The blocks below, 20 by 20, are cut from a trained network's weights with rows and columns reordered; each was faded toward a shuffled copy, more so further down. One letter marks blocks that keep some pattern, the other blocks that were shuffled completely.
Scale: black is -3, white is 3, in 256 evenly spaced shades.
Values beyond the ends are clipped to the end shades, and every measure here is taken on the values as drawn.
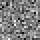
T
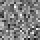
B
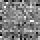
B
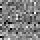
B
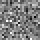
T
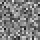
B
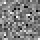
T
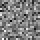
T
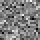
T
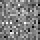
B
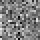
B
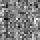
B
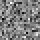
T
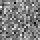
T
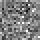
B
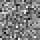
T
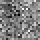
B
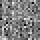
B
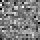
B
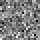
T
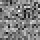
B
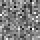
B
